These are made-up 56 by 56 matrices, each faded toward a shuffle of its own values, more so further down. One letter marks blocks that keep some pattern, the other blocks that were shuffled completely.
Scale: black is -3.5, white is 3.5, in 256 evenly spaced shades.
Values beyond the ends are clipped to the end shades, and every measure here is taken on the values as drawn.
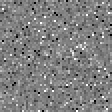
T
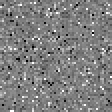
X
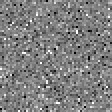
T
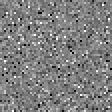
X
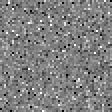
T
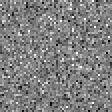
T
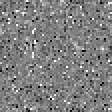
X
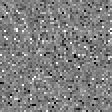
T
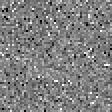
T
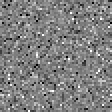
T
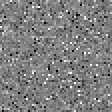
T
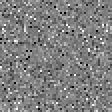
T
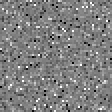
X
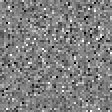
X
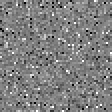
X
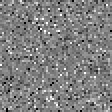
T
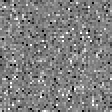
T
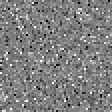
T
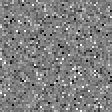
T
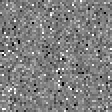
T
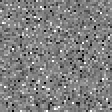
T
